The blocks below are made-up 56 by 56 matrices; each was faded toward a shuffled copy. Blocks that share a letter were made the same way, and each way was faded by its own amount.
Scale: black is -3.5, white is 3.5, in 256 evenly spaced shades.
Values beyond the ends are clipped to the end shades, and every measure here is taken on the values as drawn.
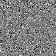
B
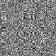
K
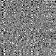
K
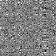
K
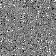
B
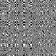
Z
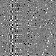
Z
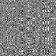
Z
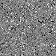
B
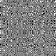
Z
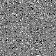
B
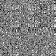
K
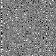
K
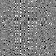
Z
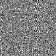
K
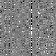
Z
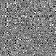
K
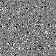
B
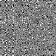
K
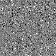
B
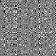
Z
